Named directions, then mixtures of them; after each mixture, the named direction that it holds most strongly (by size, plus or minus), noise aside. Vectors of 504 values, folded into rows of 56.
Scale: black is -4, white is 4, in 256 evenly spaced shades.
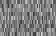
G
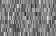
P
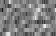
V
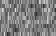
P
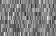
P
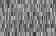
G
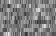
V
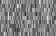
P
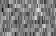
V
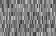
G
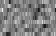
V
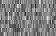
P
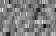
V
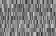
G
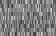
G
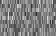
P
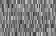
G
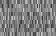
G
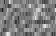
V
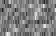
V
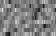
V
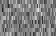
G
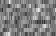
V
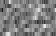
V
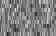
P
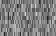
P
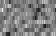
V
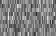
P
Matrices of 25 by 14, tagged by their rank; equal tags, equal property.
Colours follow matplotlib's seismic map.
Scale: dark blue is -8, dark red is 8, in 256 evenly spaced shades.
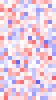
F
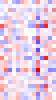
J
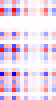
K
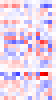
J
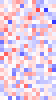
F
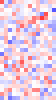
F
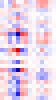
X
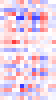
J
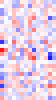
J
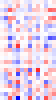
J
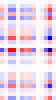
K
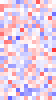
F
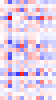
X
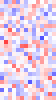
F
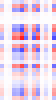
K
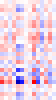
X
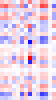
X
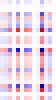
K
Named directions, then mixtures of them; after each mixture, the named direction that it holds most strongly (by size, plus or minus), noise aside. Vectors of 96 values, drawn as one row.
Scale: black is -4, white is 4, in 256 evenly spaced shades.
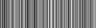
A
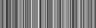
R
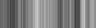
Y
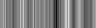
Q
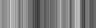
Y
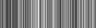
R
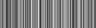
R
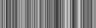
Q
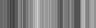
Y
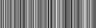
A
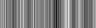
Q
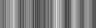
Q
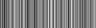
A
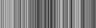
Y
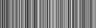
A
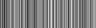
A
